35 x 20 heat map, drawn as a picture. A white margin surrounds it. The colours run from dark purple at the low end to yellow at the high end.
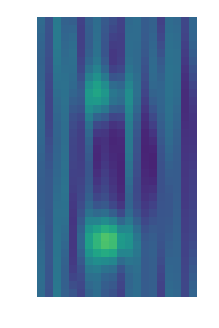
Average level on the scale: 30%. Bumps: two. Ninth with the highest average: bottom middle. Grain: streaks running down.
